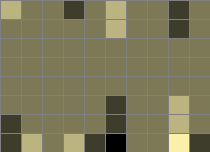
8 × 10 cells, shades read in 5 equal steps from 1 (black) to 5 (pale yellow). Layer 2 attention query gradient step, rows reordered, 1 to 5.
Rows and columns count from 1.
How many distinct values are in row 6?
3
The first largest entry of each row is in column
1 6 1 1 1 9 9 9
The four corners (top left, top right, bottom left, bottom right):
4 3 2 2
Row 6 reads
3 3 3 3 3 2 3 3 4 3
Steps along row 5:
same same same same same same same same same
